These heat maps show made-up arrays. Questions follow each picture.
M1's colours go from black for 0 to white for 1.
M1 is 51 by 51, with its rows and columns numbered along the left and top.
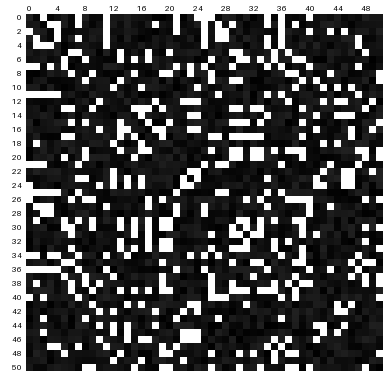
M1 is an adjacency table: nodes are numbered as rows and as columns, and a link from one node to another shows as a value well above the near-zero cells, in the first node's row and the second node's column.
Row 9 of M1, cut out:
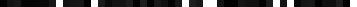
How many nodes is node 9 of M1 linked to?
8
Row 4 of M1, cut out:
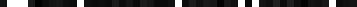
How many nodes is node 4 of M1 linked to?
8
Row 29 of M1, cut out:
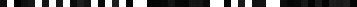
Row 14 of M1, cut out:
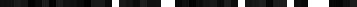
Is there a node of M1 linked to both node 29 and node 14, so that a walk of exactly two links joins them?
no
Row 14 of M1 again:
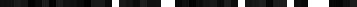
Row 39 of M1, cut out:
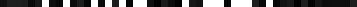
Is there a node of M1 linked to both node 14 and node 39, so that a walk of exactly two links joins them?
yes
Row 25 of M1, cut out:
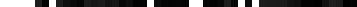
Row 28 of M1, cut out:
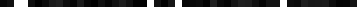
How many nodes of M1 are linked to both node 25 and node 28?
3
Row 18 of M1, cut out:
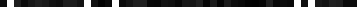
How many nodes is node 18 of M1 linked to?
5
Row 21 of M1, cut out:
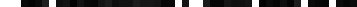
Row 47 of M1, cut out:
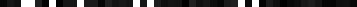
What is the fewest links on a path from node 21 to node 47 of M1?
1
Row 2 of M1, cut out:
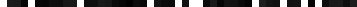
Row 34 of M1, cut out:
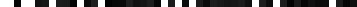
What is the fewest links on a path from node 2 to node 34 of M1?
2
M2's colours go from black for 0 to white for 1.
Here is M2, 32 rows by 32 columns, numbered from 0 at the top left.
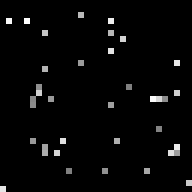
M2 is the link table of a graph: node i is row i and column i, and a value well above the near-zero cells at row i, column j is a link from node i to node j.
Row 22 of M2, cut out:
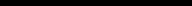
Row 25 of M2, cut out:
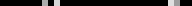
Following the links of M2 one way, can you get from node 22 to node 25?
no
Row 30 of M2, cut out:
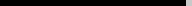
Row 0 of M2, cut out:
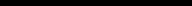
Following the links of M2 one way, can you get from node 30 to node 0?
yes
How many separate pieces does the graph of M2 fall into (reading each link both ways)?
4
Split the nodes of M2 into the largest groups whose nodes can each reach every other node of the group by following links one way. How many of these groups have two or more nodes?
0
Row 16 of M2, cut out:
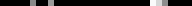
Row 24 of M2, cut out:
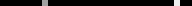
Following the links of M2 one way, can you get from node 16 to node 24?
yes
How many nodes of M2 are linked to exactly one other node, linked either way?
9
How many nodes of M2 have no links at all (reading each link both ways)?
2
